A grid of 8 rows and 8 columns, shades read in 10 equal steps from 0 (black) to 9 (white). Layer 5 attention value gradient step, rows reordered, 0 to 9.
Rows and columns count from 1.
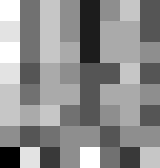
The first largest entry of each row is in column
1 1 1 1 1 1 1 5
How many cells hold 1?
3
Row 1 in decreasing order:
9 7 7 5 5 4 3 1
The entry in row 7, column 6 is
3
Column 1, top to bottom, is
9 8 9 8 7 7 5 0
